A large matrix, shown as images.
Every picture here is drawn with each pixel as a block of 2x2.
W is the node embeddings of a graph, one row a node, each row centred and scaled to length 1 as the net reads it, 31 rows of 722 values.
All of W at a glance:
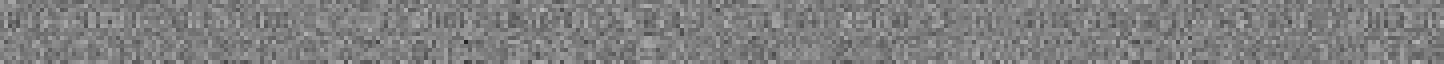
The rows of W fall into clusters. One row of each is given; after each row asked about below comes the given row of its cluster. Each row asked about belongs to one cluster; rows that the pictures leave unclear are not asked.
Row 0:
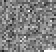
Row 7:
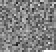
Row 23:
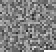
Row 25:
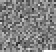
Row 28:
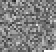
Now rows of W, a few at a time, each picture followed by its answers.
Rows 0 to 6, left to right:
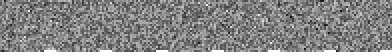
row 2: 23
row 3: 25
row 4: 25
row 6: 7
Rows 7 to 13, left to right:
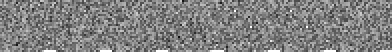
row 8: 0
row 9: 7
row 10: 7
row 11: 7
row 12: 7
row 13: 7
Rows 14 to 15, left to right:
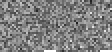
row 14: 28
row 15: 23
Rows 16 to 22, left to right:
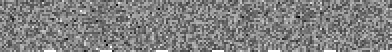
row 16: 0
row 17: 28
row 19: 23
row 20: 25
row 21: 25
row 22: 25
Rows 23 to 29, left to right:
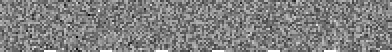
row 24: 28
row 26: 23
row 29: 23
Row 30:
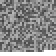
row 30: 25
